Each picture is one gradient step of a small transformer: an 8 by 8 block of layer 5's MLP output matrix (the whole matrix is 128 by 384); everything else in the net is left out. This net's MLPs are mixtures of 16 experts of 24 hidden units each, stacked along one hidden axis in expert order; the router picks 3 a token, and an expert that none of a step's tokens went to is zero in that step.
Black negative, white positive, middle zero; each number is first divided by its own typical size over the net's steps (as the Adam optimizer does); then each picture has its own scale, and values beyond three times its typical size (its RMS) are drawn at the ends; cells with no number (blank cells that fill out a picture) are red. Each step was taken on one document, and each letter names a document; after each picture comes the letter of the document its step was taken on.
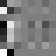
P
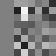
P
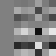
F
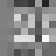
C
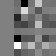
F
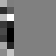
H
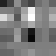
H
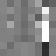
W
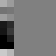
H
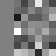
F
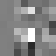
C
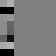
H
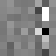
W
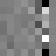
W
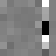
W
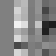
P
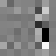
W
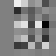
P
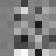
F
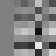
F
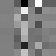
F
